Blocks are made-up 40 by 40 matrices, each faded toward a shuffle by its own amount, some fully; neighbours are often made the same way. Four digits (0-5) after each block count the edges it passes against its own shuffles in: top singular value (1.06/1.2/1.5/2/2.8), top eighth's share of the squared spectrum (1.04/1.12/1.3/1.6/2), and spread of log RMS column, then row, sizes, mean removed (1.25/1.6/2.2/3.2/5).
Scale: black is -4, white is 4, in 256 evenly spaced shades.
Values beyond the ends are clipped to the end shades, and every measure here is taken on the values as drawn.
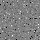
1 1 0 0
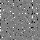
2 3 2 1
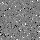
0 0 0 0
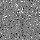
1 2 1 1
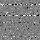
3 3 0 2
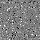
0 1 0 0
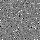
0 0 0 0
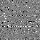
2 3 0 2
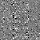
3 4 2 1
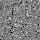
2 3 2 0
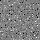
0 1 0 0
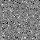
2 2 1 0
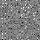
3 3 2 1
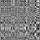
4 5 3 3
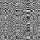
4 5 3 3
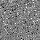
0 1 0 0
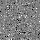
2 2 0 0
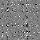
2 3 2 2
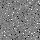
0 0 0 0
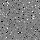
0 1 0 0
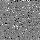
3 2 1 1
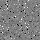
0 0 0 0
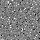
0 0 0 0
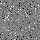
0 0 0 0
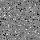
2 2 0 1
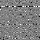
4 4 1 2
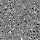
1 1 2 0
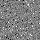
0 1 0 0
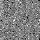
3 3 1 1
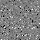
1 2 0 1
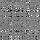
3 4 2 3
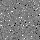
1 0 0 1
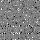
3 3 0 1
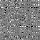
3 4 1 2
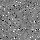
2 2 0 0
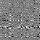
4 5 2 3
